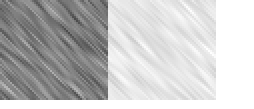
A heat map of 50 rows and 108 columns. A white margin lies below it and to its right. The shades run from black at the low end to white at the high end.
The table splits into one row of 2 panels. Panel 1,1: middling, slanting down to the right. Panel 1,2: very high, slanting down to the right, faint in contrast.
